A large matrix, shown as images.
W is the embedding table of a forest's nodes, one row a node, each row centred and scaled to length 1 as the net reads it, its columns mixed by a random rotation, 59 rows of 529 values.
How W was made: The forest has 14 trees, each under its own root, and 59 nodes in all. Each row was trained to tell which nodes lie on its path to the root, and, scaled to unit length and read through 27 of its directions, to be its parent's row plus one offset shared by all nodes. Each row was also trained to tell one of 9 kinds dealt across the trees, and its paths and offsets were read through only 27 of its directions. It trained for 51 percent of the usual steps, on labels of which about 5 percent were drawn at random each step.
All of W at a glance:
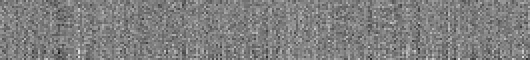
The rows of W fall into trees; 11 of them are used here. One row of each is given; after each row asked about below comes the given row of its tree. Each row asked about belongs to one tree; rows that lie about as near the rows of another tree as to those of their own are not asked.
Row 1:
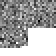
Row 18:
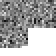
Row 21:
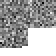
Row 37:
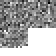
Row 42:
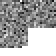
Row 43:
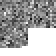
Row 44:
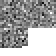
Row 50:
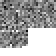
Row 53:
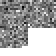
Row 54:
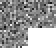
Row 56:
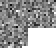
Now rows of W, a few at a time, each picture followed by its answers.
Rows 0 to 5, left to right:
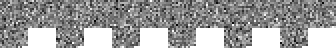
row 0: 54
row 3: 37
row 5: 21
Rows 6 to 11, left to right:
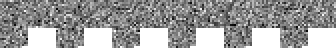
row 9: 43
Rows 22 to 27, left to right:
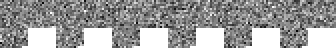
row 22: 21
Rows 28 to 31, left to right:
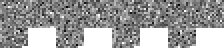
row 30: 53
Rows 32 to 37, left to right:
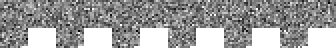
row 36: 43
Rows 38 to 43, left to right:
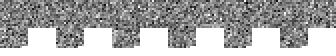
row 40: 53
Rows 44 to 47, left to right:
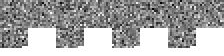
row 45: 53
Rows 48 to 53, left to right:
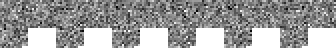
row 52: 50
